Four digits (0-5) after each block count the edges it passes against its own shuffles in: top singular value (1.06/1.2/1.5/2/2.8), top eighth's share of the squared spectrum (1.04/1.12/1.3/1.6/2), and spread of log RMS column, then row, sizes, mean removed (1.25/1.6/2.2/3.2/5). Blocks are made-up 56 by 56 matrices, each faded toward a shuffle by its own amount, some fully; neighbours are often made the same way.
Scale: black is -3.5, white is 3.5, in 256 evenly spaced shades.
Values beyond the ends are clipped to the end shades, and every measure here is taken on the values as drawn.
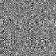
4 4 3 2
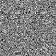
3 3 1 1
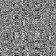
4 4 3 2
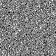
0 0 0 0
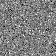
0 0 0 0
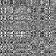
4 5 3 3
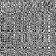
4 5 3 3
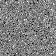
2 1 0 0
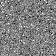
0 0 0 0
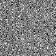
1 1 3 0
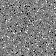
0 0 0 0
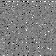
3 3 1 1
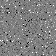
1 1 0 1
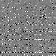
4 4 1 2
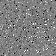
2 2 0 0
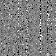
2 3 3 0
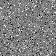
0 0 0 0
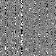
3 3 3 0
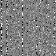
2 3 3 0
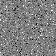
0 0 0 0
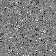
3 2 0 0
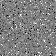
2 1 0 0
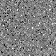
2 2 0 0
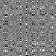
4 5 3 2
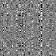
4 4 3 2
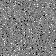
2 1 0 0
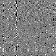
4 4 2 1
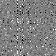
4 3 2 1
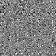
3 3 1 1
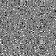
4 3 1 1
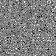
2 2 0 0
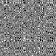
4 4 2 2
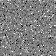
2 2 0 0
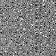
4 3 1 0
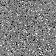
1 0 0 0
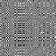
5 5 3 3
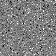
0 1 1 0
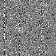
2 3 3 0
